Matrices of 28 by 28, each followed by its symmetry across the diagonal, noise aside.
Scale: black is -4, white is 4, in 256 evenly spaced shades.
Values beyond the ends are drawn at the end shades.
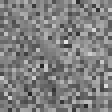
antisymmetric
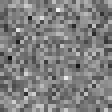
antisymmetric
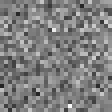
neither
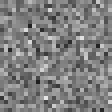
antisymmetric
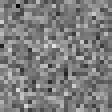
neither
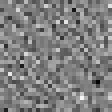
antisymmetric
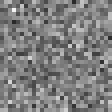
neither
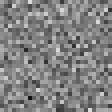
neither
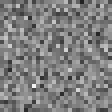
neither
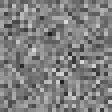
antisymmetric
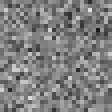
antisymmetric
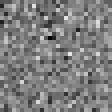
neither
